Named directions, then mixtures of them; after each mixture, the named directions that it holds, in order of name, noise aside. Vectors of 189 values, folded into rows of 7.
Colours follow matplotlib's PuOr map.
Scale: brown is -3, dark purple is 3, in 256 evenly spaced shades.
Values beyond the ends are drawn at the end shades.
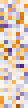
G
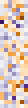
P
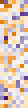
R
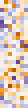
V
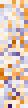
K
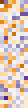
R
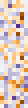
G, P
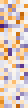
G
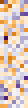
R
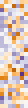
K, V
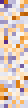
R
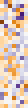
P, R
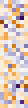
P
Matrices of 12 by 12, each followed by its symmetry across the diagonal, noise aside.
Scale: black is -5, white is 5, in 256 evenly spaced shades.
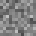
symmetric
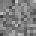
antisymmetric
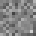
symmetric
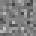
antisymmetric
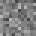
antisymmetric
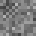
symmetric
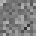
symmetric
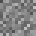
symmetric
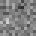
antisymmetric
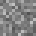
symmetric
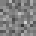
antisymmetric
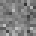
antisymmetric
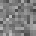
antisymmetric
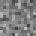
antisymmetric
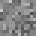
symmetric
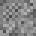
symmetric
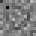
symmetric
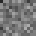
symmetric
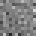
antisymmetric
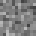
antisymmetric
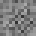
symmetric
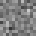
antisymmetric
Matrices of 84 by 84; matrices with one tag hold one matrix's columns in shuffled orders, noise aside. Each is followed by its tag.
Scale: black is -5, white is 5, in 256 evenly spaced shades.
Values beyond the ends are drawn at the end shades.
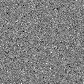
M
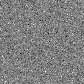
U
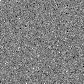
M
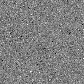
U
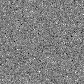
U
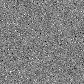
U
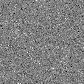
M
